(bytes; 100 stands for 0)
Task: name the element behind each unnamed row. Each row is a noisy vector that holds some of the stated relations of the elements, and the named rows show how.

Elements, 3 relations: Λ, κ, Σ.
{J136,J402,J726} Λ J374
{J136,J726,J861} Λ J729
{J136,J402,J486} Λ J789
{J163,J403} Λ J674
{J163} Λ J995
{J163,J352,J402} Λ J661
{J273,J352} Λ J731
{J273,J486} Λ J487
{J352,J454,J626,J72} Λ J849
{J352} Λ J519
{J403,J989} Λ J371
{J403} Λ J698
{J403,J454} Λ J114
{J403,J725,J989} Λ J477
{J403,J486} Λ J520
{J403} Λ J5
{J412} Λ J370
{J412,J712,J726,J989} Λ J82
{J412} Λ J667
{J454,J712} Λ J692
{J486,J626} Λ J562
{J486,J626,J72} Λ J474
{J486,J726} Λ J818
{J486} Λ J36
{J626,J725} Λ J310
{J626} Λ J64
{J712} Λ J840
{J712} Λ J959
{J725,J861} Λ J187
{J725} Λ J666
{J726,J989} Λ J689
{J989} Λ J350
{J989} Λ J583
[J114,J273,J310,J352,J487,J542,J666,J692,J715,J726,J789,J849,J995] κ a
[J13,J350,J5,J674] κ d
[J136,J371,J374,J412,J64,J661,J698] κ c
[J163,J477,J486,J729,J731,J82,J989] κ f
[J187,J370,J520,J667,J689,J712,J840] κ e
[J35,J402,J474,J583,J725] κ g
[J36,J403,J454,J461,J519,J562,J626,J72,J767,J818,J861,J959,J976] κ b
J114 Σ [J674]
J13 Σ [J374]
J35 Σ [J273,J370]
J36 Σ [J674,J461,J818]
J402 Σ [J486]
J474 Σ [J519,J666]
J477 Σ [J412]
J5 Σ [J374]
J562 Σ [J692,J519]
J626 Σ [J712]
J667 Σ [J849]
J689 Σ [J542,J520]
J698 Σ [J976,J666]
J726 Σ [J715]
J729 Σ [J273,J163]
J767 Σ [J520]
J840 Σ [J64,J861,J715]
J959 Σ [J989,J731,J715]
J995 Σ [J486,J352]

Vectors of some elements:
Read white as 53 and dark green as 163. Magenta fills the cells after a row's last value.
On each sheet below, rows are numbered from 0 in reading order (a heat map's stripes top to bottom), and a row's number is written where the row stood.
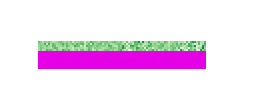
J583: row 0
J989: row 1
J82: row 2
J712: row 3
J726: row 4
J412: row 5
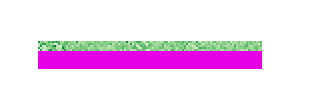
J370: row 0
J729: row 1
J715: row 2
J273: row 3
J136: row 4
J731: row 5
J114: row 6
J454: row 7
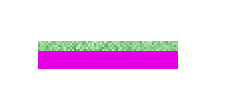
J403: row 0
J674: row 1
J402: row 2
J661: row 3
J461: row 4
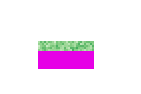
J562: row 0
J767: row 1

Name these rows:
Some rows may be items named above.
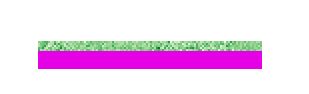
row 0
J849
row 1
J725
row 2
J487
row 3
J114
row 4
J995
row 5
J626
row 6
J861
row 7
J35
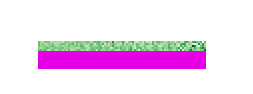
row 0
J13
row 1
J82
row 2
J519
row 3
J5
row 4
J36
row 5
J667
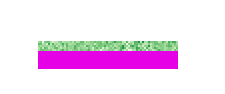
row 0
J477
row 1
J403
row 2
J692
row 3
J712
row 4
J520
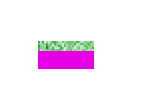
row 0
J163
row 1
J64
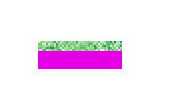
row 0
J626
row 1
J729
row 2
J712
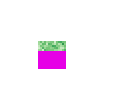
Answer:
J689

